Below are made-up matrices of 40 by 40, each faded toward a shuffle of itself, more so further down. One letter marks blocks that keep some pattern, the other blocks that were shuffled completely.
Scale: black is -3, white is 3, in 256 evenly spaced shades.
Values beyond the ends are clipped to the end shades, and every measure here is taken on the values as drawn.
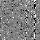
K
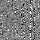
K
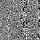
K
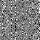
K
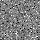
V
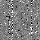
K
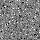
V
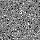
V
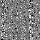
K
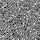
V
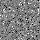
V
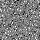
V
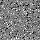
V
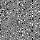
K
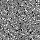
V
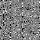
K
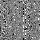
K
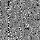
K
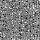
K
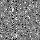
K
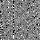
K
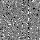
K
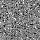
V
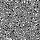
V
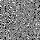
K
